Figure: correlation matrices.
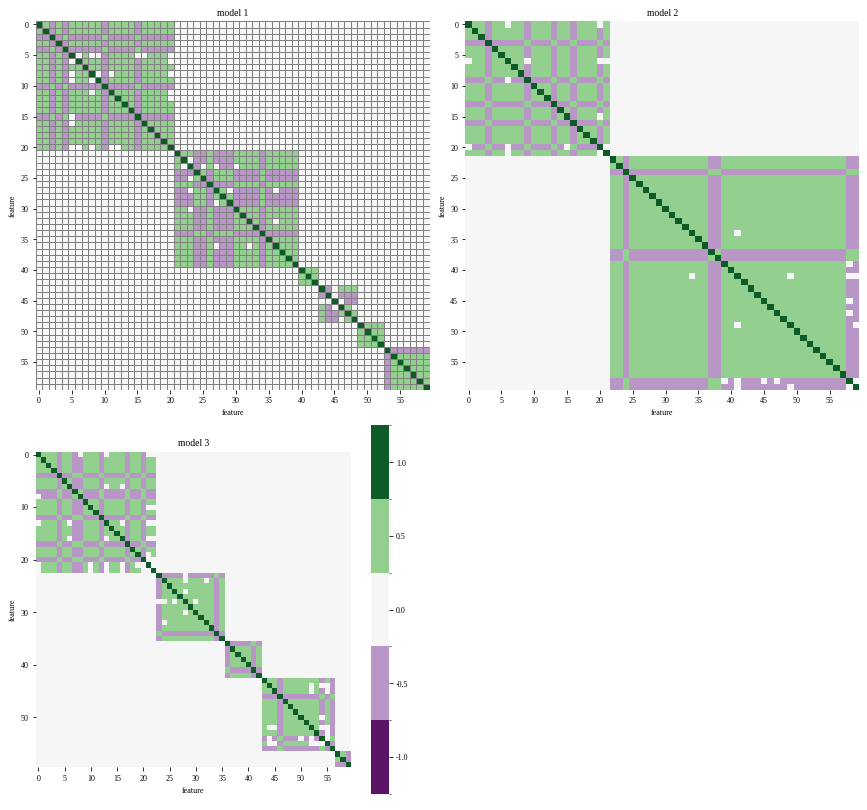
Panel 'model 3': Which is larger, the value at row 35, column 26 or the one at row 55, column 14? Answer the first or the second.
the first
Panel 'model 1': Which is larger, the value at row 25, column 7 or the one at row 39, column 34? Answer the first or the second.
the first
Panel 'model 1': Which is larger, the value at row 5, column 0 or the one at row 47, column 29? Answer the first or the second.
the first
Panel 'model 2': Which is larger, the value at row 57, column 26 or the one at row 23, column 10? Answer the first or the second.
the first
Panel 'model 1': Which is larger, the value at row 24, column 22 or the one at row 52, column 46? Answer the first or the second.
the second
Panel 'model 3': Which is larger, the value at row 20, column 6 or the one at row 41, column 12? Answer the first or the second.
the second
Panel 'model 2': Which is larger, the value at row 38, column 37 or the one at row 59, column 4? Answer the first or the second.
the first
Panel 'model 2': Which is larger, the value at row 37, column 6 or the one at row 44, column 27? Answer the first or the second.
the second
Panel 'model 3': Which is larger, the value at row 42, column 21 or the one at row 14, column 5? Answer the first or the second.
the second
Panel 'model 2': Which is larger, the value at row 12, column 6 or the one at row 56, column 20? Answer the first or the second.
the first
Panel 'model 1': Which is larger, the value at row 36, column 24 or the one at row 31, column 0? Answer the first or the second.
the second
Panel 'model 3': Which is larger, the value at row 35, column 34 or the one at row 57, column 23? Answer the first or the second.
the second
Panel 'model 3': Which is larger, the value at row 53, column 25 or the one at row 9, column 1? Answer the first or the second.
the second
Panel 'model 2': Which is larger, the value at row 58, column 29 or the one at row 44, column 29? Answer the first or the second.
the second
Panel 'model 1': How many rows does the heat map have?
60
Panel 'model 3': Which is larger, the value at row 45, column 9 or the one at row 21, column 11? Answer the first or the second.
the second
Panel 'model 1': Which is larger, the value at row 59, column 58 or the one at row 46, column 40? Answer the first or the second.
the first
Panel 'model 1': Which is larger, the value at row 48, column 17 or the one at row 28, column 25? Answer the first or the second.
the second
